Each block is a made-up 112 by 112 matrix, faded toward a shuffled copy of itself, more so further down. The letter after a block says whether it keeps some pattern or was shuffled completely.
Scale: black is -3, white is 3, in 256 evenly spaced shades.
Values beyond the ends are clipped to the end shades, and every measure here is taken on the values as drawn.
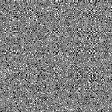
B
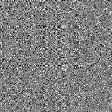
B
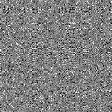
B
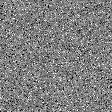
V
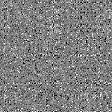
B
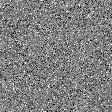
V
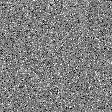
V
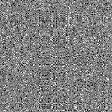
B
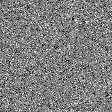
V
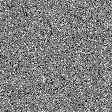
V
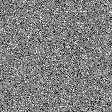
V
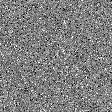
V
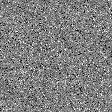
V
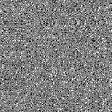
B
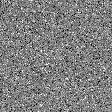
V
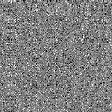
B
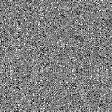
B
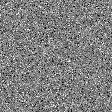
V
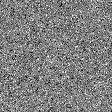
V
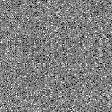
B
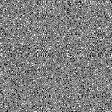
B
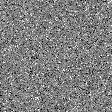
V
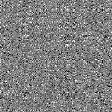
B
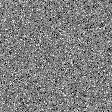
V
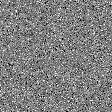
V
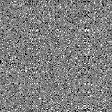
B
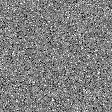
V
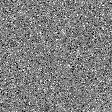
V
